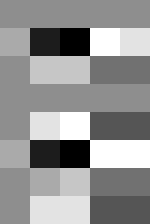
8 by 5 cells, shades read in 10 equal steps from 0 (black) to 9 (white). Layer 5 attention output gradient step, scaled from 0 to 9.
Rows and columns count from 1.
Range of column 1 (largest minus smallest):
1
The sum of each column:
42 41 41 42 41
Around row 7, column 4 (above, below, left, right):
9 3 7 4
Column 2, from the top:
5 1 7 5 8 1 6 8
